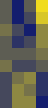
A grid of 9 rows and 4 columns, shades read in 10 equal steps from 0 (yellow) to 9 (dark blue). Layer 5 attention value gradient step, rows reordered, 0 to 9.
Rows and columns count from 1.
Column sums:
55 59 55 45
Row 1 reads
6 9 6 0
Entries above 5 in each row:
3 3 2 3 3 3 2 2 2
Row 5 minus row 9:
-1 2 2 -4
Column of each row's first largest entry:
2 2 3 2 1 2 4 4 4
